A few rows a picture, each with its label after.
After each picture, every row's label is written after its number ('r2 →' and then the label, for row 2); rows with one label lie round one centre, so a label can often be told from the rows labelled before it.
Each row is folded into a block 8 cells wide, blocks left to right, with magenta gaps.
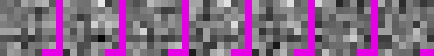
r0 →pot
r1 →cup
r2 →pot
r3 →cup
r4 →cup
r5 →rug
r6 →rug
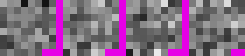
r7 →rug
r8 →cup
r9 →cup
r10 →cup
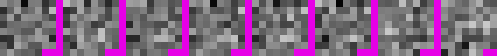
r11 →rug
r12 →rug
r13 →rug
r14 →rug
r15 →rug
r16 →rug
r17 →pot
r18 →cup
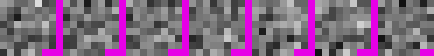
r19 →cup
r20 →rug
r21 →rug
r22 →rug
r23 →cup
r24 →cup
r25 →rug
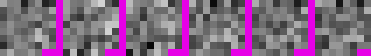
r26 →rug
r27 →cup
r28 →cup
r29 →rug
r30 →rug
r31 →rug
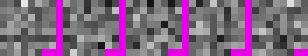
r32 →pot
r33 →rug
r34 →rug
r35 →pot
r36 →pot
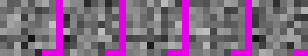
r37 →pot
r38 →rug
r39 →pot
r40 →pot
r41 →rug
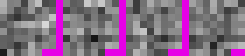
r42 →cup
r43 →pot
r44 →pot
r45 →pot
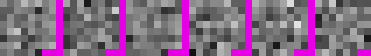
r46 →pot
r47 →rug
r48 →pot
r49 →cup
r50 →cup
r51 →rug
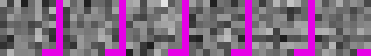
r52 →rug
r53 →rug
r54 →cup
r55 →rug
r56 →pot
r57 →pot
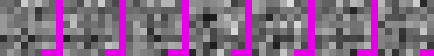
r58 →pot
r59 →pot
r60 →pot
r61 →cup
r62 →cup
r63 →pot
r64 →cup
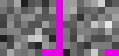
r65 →rug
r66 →cup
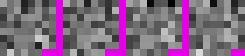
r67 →rug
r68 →rug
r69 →rug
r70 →rug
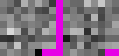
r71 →pot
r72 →pot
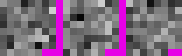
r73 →rug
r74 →cup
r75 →rug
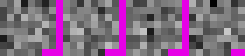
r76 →rug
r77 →pot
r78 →pot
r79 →rug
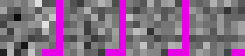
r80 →cup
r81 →pot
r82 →pot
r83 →pot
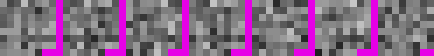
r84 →pot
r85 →pot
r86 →cup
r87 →pot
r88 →rug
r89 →cup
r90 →rug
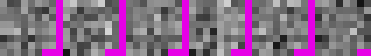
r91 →pot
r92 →cup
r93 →pot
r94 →cup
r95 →pot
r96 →rug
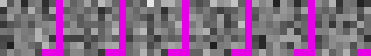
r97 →rug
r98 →pot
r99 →pot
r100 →pot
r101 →rug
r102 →rug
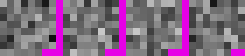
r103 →rug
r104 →rug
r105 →pot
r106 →rug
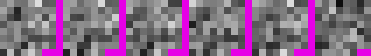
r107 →cup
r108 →cup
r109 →cup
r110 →cup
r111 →cup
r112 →rug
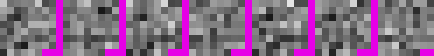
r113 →cup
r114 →pot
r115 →cup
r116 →pot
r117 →cup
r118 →cup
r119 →pot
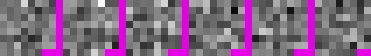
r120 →pot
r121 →cup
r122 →cup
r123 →rug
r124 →pot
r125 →rug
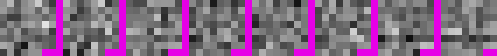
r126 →cup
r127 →cup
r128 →pot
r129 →rug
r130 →rug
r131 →rug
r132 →pot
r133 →pot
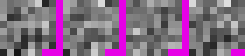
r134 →cup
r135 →cup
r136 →pot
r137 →cup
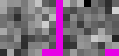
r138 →cup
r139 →rug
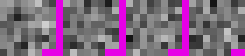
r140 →cup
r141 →rug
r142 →rug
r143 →rug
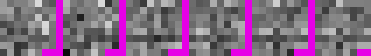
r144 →cup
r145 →cup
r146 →pot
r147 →pot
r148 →pot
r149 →pot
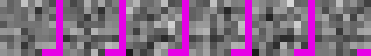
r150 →pot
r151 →pot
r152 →cup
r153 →pot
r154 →cup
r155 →pot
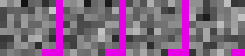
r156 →rug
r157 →rug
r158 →pot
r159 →cup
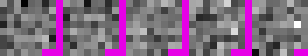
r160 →rug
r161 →rug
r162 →pot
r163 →cup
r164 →cup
